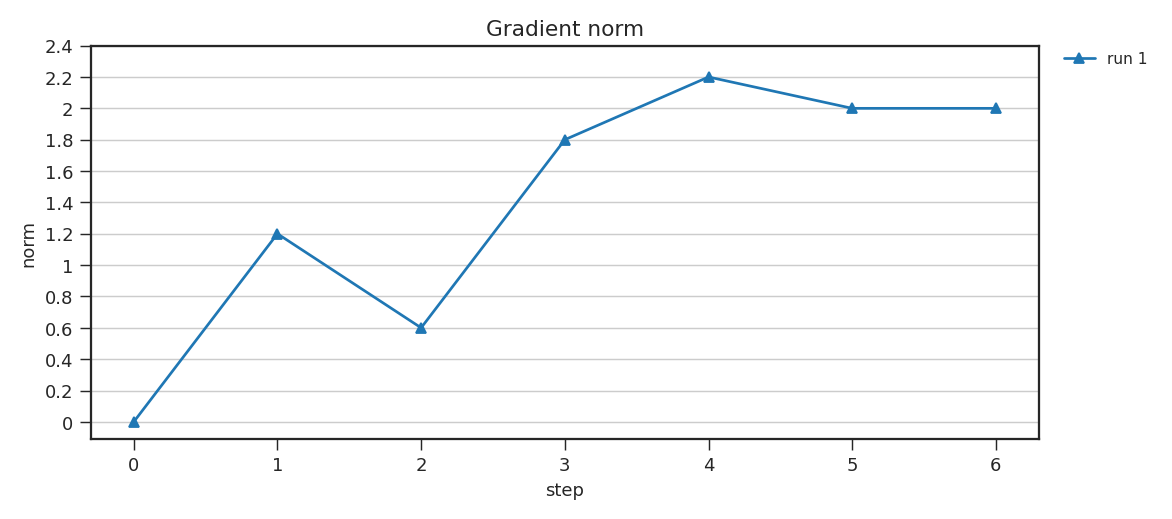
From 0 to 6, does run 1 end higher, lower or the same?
higher
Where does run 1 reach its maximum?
4
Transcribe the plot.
Title: Gradient norm
x-axis: step, ticks 0 1 2 3 4 5 6
y-axis: norm, ticks 0 0.2 0.4 0.6 0.8 1 1.2 1.4 1.6 1.8 2 2.2 2.4
Legend: run 1
Values:
run 1: 0 1.2 0.6 1.8 2.2 2 2
